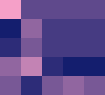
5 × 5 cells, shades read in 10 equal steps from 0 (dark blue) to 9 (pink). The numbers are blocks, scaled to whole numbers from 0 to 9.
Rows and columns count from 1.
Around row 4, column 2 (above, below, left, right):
4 1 5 1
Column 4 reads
3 2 2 0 5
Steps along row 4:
up down down same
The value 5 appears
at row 2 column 2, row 4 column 1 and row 5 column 4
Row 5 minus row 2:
4 -4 2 3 2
